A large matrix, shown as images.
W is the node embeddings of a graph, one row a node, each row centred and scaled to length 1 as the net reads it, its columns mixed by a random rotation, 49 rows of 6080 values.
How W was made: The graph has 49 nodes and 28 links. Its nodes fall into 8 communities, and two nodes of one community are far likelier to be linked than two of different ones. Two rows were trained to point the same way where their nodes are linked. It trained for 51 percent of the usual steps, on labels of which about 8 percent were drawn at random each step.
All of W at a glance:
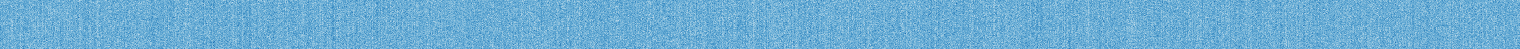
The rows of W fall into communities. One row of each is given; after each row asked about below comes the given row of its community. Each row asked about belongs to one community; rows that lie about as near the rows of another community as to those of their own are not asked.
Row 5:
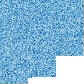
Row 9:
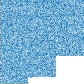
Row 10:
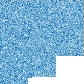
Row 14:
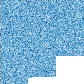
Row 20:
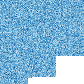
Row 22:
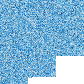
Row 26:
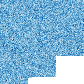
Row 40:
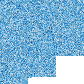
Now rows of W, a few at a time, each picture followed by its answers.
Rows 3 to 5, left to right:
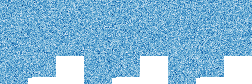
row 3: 10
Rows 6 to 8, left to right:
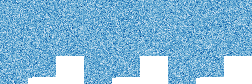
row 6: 20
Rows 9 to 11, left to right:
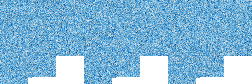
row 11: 26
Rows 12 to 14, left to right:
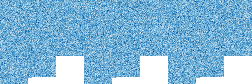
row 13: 9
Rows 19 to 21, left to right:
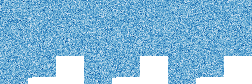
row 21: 20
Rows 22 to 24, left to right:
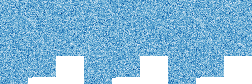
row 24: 22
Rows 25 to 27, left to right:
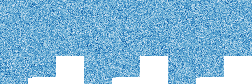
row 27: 40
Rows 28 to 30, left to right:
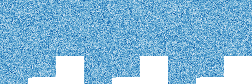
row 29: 40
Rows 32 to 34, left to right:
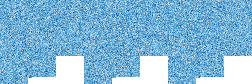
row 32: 14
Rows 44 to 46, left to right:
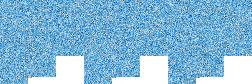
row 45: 5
